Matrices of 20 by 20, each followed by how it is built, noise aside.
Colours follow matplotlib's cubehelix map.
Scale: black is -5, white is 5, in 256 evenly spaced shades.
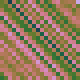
Toeplitz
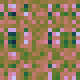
low rank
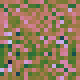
low rank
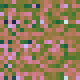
low rank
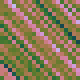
Toeplitz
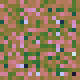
low rank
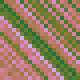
Toeplitz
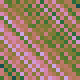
Toeplitz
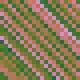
Toeplitz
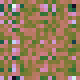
low rank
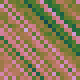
Toeplitz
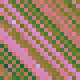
Toeplitz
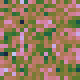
low rank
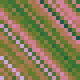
Toeplitz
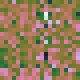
low rank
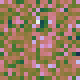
low rank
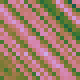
Toeplitz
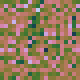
low rank
